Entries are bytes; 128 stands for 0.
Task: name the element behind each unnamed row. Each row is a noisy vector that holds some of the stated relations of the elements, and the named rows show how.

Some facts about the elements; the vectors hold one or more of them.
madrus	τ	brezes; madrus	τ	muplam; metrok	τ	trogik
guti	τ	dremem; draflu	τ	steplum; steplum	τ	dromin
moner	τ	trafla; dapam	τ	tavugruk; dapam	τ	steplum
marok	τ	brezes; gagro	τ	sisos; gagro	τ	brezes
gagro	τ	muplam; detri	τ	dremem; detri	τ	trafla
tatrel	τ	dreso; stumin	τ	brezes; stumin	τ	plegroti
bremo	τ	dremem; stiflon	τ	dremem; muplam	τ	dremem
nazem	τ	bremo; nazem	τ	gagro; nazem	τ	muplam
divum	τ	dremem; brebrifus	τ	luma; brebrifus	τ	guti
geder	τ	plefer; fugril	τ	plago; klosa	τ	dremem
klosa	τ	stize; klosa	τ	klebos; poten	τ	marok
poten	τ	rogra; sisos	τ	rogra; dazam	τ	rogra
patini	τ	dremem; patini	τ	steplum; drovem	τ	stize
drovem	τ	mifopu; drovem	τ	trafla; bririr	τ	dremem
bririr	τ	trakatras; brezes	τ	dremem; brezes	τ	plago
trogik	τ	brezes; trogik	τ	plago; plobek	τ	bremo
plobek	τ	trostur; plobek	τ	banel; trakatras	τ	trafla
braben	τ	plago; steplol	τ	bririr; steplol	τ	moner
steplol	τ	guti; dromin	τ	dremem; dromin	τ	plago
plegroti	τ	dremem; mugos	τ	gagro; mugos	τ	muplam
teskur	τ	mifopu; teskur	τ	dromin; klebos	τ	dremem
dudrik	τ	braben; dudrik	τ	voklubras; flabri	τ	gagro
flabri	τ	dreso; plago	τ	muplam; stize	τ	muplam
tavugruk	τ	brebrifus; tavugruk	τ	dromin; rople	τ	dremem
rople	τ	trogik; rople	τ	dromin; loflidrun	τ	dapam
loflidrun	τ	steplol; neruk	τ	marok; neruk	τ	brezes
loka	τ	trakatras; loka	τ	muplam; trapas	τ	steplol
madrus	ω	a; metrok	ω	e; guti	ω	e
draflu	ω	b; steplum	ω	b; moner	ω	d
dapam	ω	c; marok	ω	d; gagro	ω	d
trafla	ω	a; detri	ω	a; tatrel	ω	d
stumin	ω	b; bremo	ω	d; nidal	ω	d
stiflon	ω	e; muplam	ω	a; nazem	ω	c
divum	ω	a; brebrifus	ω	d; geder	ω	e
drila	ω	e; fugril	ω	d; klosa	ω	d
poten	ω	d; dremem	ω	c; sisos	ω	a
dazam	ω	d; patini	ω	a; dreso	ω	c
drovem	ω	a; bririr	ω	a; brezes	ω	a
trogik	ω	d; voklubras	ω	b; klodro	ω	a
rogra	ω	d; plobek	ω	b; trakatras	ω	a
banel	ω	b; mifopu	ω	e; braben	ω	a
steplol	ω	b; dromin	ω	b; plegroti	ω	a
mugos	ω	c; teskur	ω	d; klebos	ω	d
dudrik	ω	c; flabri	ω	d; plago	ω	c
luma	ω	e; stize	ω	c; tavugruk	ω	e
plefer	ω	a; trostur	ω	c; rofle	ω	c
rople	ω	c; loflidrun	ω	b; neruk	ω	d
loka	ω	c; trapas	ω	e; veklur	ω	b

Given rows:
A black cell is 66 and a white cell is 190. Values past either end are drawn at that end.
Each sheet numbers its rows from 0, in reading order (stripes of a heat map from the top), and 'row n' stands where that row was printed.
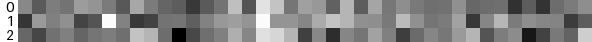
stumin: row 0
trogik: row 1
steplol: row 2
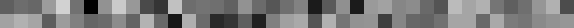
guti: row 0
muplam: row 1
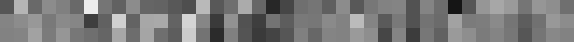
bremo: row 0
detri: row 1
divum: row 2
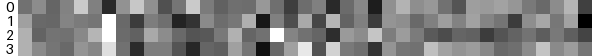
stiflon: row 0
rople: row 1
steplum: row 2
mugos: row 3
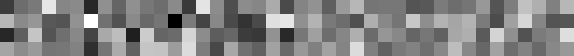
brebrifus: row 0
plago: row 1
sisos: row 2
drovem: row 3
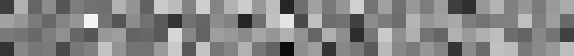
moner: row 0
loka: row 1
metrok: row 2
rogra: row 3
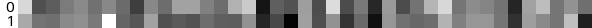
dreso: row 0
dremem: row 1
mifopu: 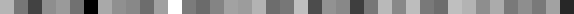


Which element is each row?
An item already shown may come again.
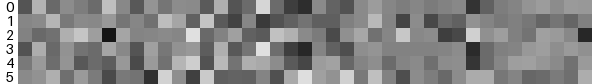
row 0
klosa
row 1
patini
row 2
tavugruk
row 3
klosa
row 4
nidal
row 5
madrus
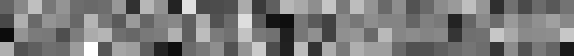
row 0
brezes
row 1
klebos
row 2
dazam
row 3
dromin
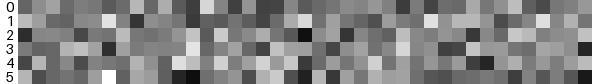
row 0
bririr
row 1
stize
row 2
rogra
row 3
tavugruk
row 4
moner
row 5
dromin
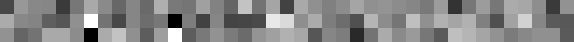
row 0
fugril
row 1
plago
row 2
luma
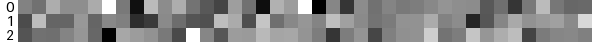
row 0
dapam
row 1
gagro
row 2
trapas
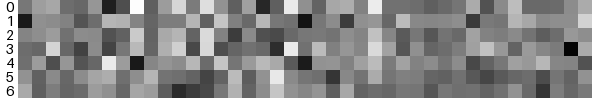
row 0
trakatras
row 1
dazam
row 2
detri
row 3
braben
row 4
teskur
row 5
draflu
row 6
plobek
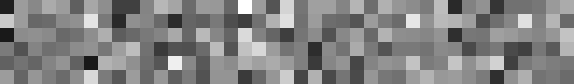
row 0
marok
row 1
stize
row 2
poten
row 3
loflidrun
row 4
trapas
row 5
dudrik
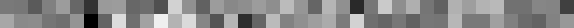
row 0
metrok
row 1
trafla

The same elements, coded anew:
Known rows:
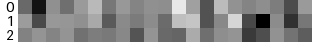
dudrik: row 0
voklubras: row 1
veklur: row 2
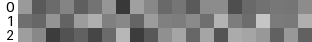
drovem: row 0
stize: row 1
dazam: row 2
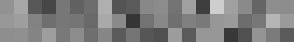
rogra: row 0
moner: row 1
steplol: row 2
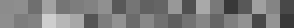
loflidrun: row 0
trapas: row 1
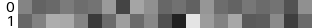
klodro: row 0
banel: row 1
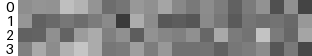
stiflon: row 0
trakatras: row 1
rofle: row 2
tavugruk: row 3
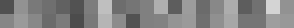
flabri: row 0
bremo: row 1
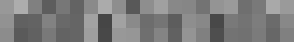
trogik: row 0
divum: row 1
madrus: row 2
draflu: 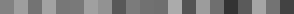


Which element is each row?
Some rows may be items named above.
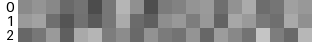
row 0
bremo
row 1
marok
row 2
dremem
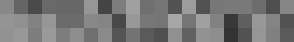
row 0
sisos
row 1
stumin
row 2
steplol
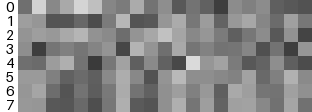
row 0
luma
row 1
poten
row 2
metrok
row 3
braben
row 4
plobek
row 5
fugril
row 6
marok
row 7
poten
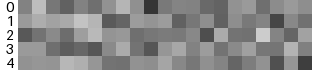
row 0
brebrifus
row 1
mifopu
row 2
dapam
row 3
neruk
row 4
stiflon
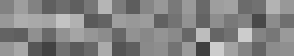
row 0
gagro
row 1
mifopu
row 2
rople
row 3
rogra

